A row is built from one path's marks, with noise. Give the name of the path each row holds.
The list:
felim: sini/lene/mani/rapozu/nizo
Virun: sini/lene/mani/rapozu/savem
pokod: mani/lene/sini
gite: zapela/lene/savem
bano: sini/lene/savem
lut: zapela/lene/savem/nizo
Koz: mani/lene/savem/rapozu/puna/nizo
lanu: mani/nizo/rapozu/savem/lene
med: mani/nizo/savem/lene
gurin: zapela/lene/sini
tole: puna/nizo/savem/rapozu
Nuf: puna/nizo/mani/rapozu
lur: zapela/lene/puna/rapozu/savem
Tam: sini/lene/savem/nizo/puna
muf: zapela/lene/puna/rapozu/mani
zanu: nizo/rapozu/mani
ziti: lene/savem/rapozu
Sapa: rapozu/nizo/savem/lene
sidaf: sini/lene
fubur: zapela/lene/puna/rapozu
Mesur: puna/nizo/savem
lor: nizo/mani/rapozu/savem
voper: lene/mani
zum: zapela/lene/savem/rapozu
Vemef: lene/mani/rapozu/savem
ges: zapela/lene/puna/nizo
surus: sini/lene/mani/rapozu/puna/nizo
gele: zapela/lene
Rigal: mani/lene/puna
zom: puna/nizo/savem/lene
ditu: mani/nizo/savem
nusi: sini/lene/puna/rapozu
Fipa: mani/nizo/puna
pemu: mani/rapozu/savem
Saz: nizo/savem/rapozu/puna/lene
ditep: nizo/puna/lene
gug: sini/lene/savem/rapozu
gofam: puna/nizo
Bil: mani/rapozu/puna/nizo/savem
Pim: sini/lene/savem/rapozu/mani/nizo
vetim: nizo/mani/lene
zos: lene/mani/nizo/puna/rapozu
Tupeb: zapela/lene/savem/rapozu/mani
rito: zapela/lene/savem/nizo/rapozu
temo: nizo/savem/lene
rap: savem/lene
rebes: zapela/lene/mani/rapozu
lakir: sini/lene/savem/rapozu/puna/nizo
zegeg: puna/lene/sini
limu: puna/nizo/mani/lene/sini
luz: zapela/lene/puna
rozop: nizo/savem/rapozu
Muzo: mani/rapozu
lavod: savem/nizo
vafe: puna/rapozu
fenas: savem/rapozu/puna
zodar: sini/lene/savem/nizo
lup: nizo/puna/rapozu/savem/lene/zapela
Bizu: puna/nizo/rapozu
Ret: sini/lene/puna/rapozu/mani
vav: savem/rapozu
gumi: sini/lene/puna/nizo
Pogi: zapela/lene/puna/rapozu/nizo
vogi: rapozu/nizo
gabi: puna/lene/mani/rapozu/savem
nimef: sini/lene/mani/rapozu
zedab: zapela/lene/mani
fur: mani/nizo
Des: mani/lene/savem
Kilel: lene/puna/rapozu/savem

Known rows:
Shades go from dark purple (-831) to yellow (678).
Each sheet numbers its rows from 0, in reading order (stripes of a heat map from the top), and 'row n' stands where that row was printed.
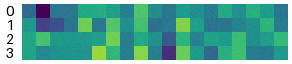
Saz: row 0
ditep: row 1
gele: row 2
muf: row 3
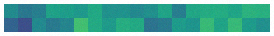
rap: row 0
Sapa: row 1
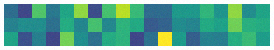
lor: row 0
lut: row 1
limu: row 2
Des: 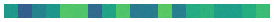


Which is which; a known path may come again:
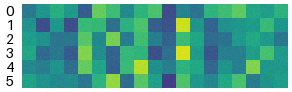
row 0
zum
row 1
surus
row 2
ges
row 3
limu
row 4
fur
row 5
fubur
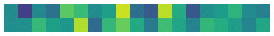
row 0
zos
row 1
Muzo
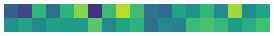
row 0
lor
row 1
gite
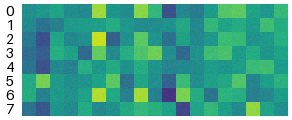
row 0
Tupeb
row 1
rap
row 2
Vemef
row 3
vav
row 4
temo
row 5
gele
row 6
muf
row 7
lavod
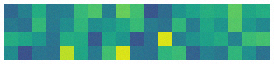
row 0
rito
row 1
vogi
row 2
pokod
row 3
Fipa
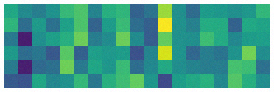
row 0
voper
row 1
Ret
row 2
gabi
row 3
gumi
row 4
zom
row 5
rozop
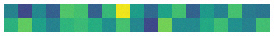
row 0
Nuf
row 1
zedab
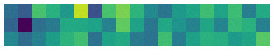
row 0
pemu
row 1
Saz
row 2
Des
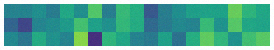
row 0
lut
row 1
Sapa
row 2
Virun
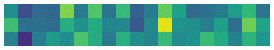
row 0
ditep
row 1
zegeg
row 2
Kilel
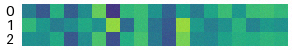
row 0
Pim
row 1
luz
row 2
felim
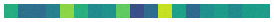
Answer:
Rigal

